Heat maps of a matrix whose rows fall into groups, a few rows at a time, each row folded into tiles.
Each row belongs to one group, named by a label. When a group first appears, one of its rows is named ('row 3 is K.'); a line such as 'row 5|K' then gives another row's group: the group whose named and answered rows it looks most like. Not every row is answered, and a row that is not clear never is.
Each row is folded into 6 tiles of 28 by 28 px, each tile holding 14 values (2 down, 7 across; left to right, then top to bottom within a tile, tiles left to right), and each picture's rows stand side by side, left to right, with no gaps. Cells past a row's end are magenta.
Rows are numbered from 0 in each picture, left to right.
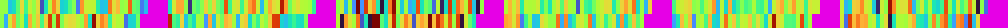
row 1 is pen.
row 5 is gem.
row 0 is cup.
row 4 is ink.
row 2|cup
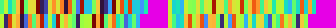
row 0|cup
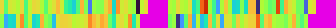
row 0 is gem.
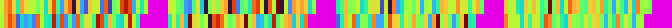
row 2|ink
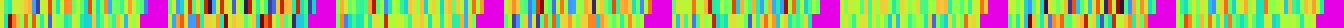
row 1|cup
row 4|cup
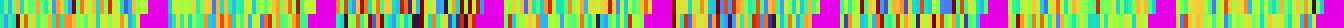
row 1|ink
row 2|pen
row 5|cup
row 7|gem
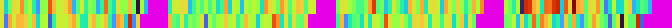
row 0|gem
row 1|pen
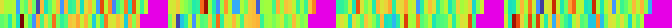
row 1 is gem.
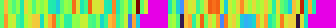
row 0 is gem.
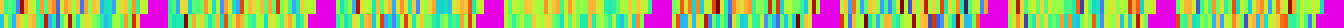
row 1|ink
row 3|pen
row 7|pen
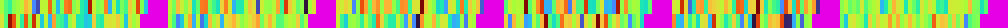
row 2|pen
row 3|cup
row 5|cup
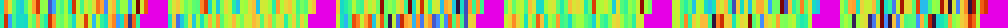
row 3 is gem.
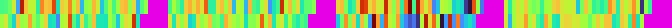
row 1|cup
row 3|gem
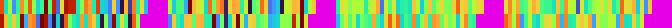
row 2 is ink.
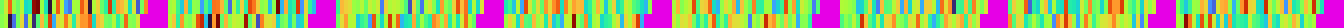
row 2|ink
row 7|gem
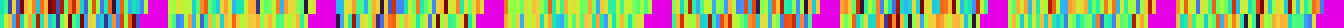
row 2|ink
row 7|pen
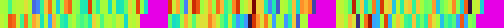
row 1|pen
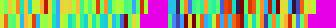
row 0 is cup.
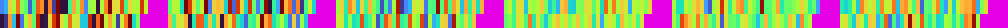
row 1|cup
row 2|ink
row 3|ink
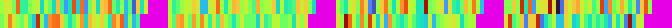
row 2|gem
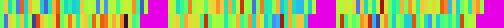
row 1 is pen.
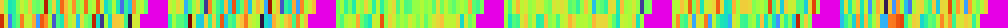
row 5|ink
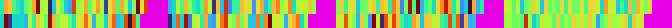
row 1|ink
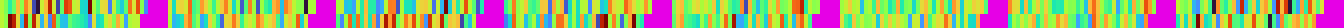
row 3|ink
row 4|ink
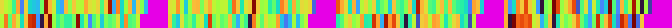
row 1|pen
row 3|gem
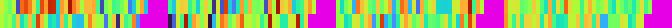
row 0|pen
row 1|ink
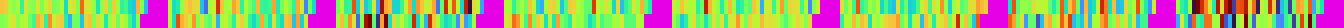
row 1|gem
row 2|cup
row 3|gem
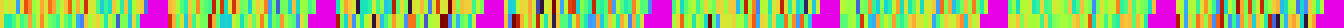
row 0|pen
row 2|pen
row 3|gem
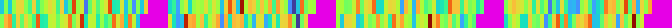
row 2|cup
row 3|ink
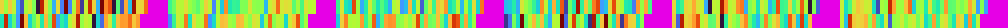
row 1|ink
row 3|ink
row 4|gem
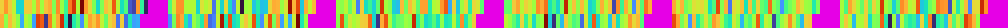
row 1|ink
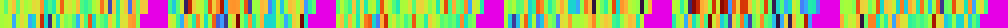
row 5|cup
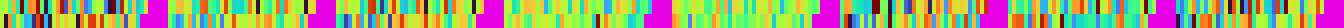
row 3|cup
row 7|ink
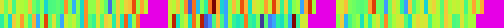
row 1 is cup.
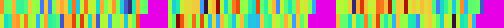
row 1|gem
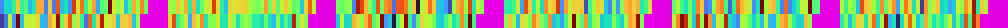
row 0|ink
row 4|gem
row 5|pen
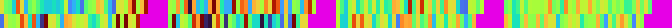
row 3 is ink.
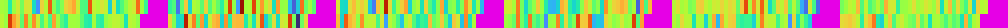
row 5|cup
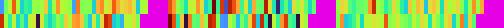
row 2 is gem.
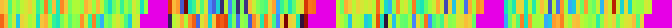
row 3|ink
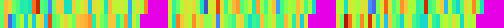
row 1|gem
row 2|gem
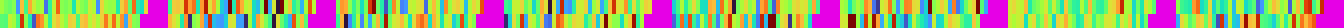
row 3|ink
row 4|ink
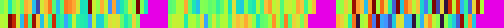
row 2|cup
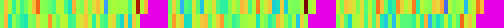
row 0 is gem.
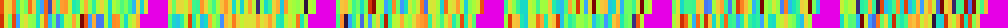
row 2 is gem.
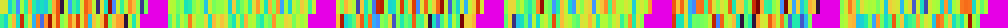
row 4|pen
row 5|ink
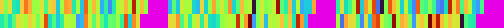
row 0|pen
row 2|cup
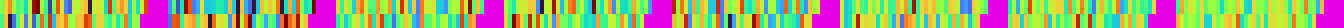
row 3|gem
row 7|ink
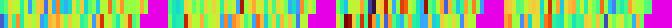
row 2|gem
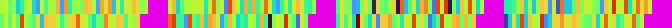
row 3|ink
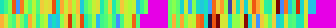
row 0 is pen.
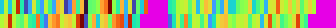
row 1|ink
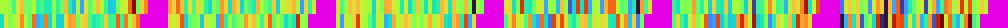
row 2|gem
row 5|ink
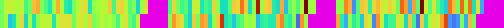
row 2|pen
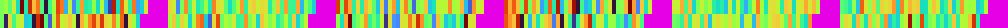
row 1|cup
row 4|pen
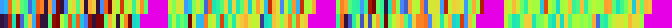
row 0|ink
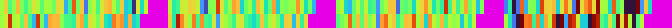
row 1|gem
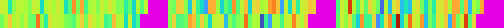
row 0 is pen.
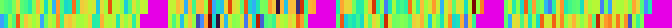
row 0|ink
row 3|cup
